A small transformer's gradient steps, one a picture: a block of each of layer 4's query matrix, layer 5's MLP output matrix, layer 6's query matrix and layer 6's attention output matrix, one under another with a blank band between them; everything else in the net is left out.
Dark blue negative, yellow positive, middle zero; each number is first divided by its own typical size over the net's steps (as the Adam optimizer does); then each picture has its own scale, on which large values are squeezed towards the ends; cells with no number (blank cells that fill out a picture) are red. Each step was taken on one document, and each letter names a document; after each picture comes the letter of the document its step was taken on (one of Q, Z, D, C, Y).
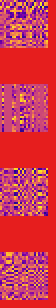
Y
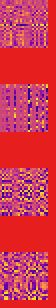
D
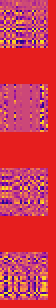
D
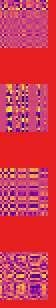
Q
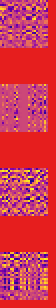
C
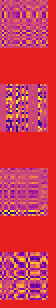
Q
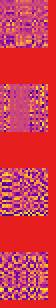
D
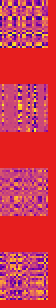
Y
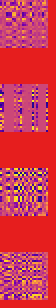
Y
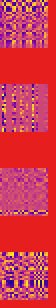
Y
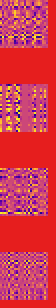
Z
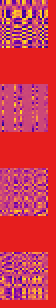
Y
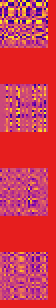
Q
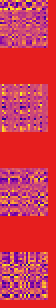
C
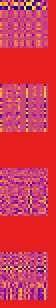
Z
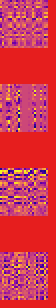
Z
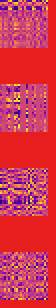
Z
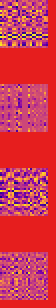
Z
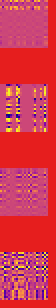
Z
